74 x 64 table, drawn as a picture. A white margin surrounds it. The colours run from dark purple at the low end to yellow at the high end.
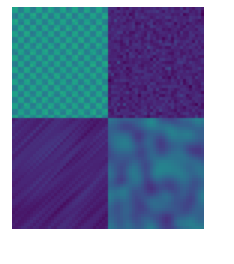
The table splits into 2 rows of 2 panels. Panel 1,1: middling, checkered. Panel 1,2: very low, fine-grained, faint in contrast. Panel 2,1: very low, slanting up to the right, faint in contrast. Panel 2,2: low, blotchy.
